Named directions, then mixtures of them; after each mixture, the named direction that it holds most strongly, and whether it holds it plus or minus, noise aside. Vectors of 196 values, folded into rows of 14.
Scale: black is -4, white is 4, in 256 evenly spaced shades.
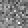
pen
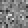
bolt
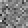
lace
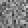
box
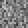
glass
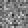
pen, plus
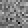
pen, minus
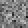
box, plus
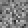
box, plus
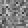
lace, plus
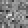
bolt, plus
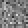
glass, plus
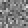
bolt, minus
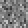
glass, minus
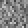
glass, plus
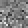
bolt, minus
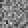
glass, plus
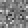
bolt, minus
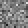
bolt, plus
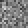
glass, plus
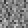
glass, minus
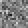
bolt, minus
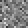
lace, minus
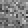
pen, minus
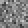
box, plus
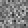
box, plus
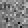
pen, minus
